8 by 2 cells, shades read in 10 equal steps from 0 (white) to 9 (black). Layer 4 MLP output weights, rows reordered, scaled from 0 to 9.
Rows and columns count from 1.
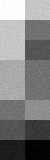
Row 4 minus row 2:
1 0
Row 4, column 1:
3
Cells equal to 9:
1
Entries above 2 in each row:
0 1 1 2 2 2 2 2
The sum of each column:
29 43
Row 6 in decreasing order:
5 4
